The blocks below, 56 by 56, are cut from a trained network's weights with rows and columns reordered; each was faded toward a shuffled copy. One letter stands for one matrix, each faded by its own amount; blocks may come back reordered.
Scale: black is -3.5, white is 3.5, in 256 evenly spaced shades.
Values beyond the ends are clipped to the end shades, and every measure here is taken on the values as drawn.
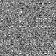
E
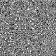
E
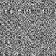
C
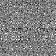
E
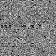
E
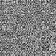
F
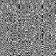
F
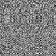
C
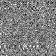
E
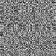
C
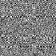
C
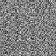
F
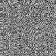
F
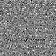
E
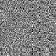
F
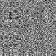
F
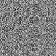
F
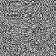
C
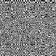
C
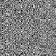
F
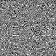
E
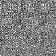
E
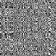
F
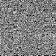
E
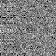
E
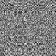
C
